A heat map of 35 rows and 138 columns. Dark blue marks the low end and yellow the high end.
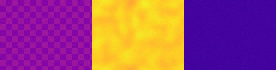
It is made of 1 by 3 panels. Panel 1,1: low, checkered, faint in contrast. Panel 1,2: very high, blotchy, faint in contrast. Panel 1,3: very low, flat.
